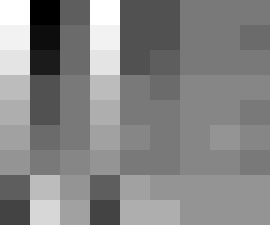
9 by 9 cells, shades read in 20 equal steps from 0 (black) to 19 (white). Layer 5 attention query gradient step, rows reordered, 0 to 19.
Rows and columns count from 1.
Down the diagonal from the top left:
19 1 8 14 9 9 10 11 11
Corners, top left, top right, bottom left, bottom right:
19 9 5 11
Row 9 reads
5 16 12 5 13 13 11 11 11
